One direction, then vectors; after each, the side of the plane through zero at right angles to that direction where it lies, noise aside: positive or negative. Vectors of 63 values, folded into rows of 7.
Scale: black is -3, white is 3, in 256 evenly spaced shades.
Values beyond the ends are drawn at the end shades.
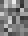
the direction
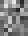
positive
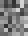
negative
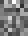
positive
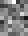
positive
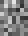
positive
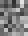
negative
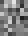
positive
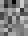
negative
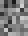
negative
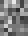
positive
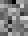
negative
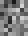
negative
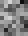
positive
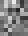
positive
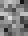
positive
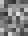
negative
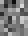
negative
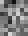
negative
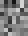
negative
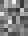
positive
